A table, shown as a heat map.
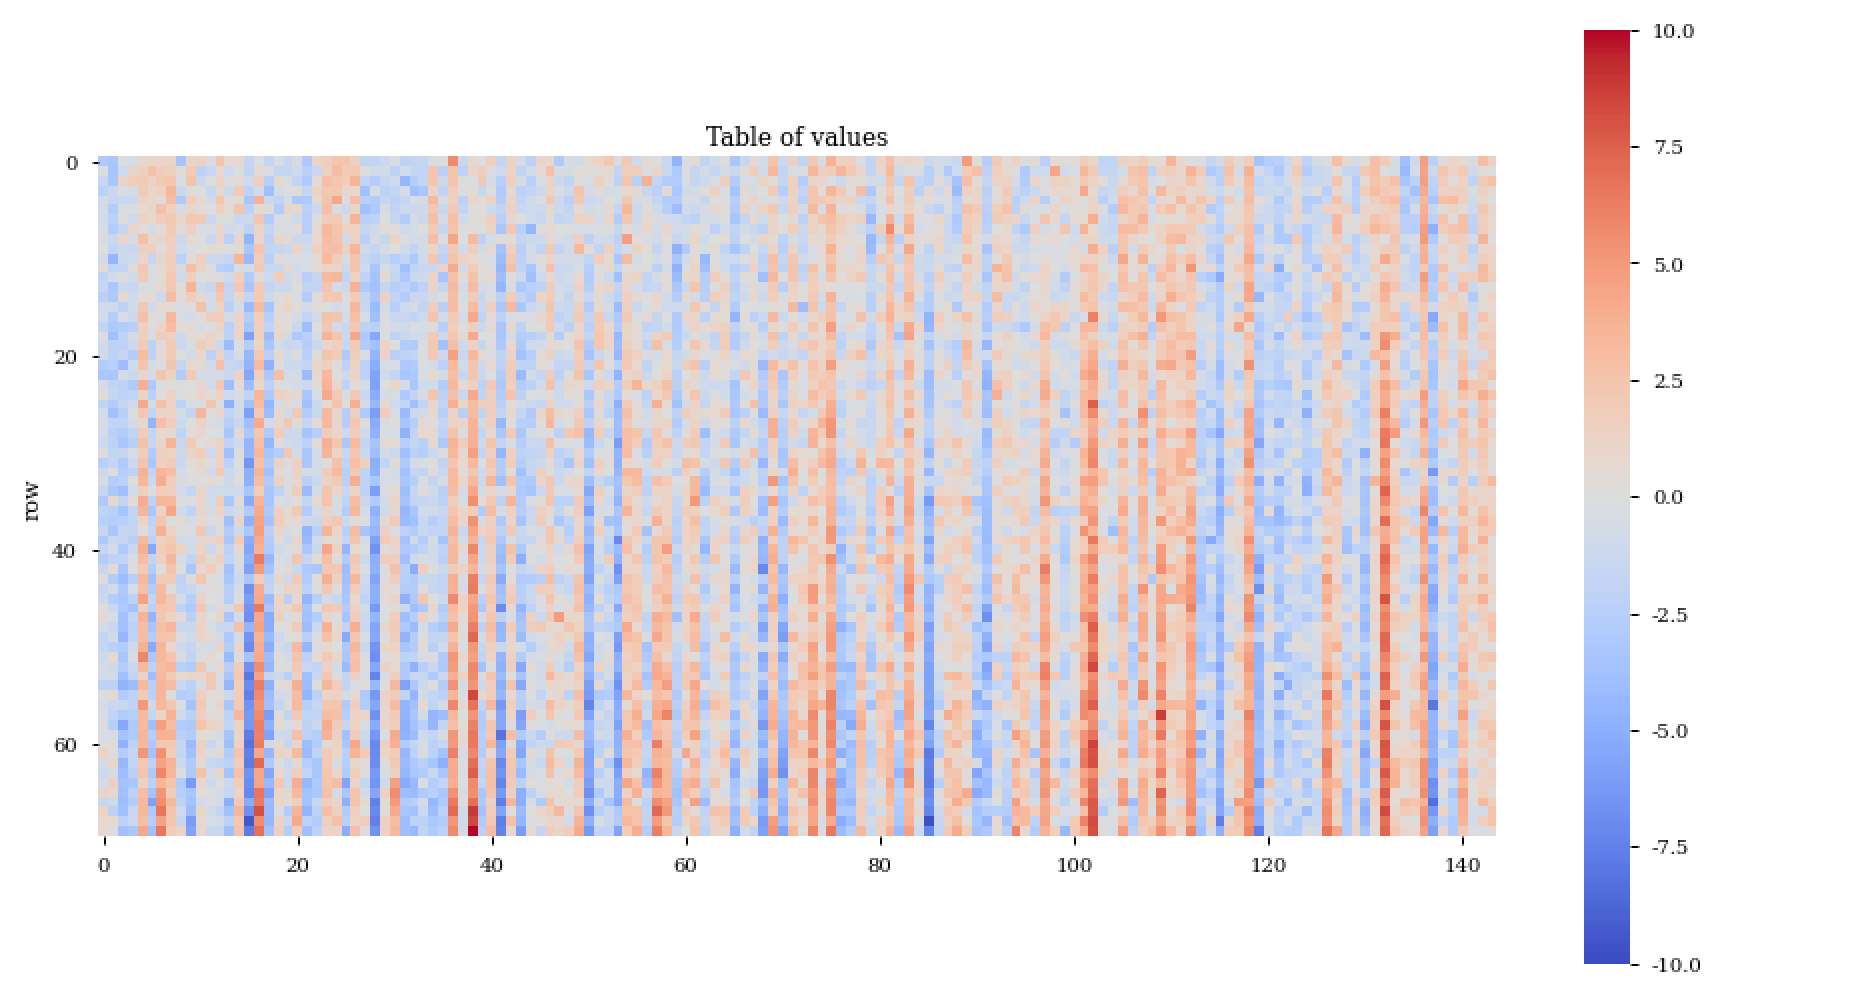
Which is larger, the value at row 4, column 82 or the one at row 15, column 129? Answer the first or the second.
the first
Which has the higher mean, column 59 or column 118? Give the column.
118
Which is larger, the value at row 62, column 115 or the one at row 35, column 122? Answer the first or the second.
the second
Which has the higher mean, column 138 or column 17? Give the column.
138
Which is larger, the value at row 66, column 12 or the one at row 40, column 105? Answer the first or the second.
the second
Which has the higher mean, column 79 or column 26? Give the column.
26
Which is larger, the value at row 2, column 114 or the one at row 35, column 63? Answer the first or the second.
the second
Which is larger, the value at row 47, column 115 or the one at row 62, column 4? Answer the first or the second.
the second
